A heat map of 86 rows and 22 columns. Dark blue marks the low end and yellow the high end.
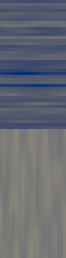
It is made of 2 by 1 panels. Panel 1,1: low, streaked across. Panel 2,1: middling, streaked downward, faint in contrast.
